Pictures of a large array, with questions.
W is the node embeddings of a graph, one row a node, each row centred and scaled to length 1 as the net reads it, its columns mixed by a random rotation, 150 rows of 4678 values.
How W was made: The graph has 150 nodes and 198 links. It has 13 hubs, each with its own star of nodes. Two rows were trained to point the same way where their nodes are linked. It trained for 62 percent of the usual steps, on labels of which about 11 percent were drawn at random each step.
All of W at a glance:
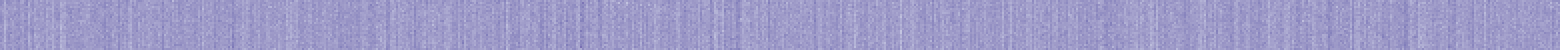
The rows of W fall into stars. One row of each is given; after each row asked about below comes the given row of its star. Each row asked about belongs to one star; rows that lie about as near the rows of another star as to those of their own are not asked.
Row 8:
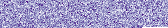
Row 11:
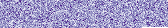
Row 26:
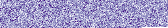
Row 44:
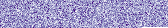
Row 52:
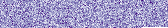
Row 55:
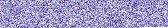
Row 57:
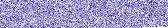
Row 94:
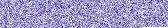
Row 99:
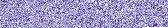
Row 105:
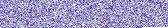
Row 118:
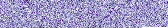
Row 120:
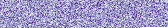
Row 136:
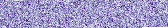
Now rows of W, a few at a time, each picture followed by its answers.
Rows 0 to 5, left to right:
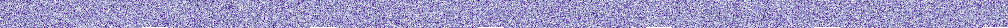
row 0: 44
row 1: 8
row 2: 52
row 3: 118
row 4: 118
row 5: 99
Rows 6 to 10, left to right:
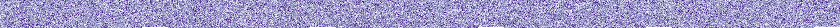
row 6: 8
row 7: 44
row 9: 8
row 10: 11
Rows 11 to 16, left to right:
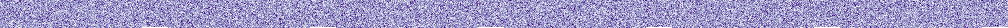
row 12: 118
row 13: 44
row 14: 26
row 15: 118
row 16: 94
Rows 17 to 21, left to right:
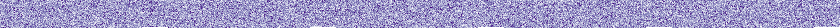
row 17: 57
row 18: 11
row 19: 55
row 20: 136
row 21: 11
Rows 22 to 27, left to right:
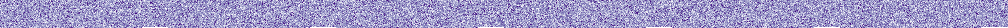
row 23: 55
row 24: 44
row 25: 8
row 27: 52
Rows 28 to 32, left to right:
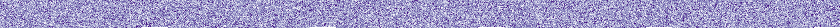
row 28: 52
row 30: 44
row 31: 55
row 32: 55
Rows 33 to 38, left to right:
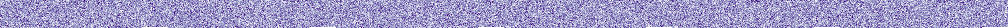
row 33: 136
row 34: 52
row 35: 105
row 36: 136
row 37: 136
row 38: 99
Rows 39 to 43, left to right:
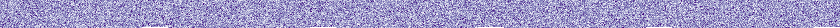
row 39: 44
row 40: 57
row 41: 26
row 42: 99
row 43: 118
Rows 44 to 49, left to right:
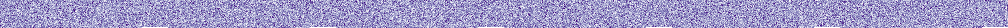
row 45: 118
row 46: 44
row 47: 44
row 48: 118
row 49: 105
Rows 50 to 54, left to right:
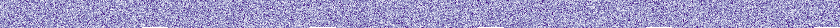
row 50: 8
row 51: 44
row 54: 55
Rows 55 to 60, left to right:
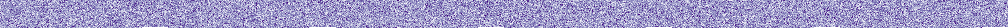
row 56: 52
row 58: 44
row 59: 26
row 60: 55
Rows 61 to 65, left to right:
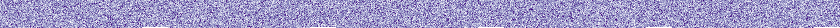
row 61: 99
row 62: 118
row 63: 118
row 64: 11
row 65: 52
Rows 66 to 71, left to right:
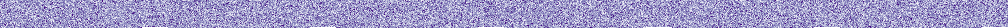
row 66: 8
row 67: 136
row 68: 57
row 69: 26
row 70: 99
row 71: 94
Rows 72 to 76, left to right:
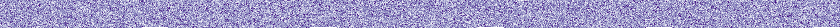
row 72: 52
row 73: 99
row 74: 57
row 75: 136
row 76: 136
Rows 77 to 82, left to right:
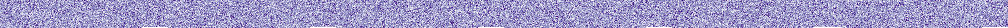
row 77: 120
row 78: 11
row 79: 55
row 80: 120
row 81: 11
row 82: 136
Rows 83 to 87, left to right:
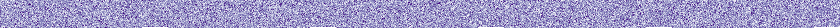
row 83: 8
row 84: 118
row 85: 120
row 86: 52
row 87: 99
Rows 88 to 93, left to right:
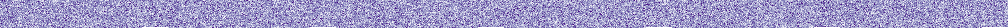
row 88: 136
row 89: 94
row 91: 26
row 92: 57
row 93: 99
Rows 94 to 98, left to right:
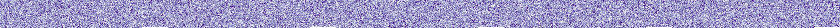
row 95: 11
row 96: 11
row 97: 55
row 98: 105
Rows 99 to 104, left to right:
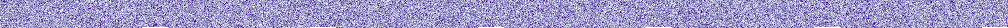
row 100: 44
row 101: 105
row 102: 120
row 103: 11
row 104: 8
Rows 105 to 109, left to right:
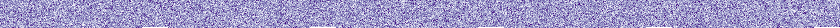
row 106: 11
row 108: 120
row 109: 8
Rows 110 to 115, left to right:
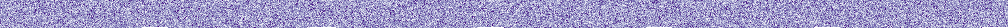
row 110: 118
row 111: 26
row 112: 26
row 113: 11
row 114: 52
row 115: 57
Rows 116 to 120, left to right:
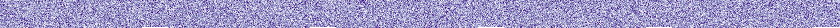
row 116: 136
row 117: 8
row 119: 55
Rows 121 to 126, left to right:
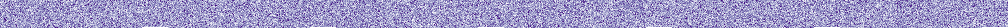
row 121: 55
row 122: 118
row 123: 44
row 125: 105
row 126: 94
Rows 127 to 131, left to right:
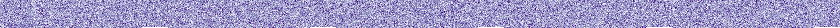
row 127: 52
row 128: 120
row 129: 94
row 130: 105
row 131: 120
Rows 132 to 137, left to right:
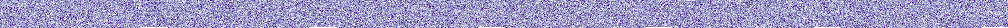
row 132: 120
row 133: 94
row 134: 8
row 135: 57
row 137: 8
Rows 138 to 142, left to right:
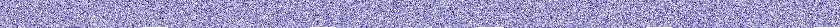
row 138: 11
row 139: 120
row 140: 94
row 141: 105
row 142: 44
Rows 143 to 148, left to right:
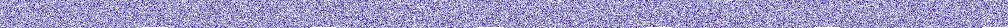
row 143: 120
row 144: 55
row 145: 52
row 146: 52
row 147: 52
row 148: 118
